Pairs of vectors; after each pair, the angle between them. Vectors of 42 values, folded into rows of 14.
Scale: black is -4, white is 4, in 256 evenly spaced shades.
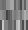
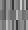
partly opposed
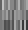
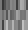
partly opposed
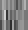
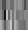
nearly opposite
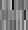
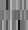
orthogonal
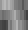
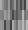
orthogonal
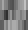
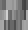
nearly opposite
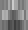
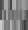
orthogonal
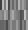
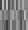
nearly parallel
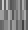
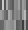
nearly parallel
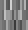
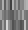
orthogonal
